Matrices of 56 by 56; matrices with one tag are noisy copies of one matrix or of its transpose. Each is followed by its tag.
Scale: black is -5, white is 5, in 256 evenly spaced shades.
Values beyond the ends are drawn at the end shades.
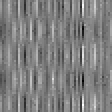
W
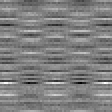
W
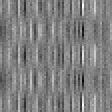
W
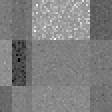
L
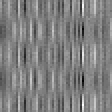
W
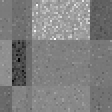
L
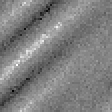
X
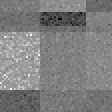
L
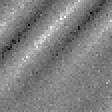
X
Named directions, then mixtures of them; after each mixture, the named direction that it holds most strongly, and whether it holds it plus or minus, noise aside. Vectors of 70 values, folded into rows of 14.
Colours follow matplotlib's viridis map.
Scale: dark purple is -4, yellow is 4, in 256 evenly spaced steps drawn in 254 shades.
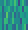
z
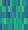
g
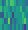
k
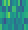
g, minus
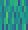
z, plus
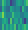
k, minus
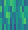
k, plus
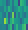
z, plus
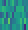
k, plus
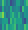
k, minus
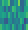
g, minus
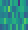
g, plus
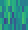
k, plus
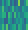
z, minus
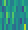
z, plus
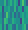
z, plus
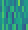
z, minus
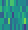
k, plus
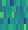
k, minus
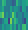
k, minus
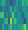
k, minus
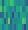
k, plus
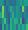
k, minus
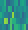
k, minus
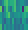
g, minus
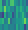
k, plus
